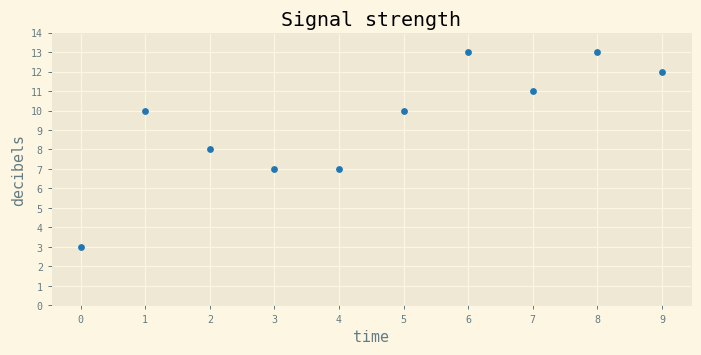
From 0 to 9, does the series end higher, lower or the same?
higher
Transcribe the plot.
Title: Signal strength
x-axis: time, ticks 0 1 2 3 4 5 6 7 8 9
y-axis: decibels, ticks 0 1 2 3 4 5 6 7 8 9 10 11 12 13 14
Values:
3 10 8 7 7 10 13 11 13 12
